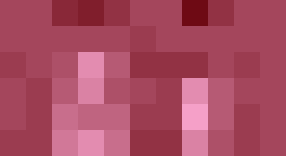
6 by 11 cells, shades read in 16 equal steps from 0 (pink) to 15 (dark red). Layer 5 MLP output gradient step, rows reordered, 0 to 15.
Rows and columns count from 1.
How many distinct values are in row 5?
6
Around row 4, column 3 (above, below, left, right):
8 5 10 3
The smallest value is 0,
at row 5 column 8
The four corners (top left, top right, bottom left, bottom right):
9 9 10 9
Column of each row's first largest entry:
8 6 6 2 2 6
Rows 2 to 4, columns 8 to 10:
9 9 9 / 11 9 10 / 2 7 9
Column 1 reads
9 9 10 9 9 10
